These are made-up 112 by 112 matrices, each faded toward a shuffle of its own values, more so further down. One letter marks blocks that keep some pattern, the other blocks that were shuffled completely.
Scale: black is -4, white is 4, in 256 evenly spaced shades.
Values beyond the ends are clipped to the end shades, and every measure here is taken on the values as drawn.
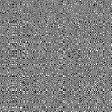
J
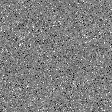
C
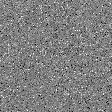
C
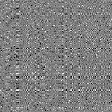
J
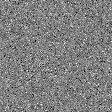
C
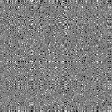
J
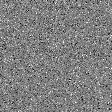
C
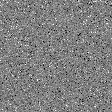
C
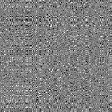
J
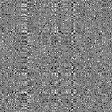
J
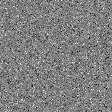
C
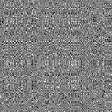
J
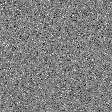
C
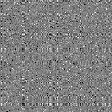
J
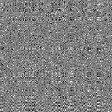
J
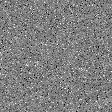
C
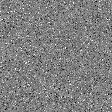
C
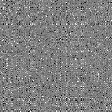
J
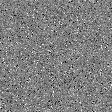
C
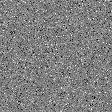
C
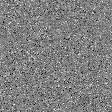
C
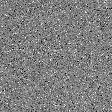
C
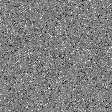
C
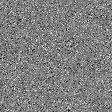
C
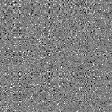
J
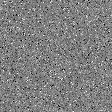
C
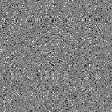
J
